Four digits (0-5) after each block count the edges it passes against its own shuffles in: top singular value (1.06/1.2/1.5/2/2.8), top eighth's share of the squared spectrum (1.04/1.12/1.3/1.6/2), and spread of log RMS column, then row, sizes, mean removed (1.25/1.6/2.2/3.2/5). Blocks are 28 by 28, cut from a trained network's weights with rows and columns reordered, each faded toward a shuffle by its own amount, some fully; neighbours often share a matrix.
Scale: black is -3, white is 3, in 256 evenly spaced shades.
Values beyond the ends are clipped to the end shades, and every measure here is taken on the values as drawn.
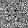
1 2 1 0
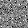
0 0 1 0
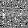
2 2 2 0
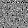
2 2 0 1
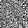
2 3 2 0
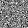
0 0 0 0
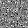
0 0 0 0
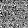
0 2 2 1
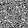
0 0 0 0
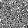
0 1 0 0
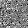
1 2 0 0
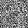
2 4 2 0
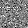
1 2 1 1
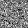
0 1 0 0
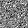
0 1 0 0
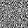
3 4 2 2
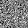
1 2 1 0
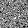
1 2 0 0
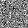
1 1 1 0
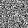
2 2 0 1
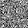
2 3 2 0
